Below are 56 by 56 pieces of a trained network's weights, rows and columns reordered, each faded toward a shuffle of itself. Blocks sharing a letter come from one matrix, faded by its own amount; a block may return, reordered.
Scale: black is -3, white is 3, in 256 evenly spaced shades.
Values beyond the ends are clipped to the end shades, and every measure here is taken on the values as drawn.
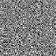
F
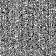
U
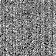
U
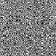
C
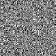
F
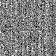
U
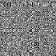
C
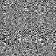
C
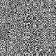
F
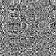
C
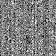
U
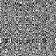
C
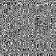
C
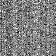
U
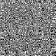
F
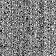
U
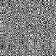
C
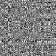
F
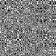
C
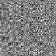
C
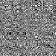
F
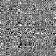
F
